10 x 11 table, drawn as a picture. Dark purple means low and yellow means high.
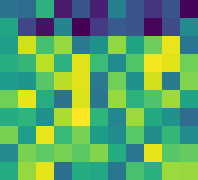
The bottom part is higher, past a seam about 20% of the way down. The bottom middle is the calmest part. The top middle is the ninth with the lowest average.
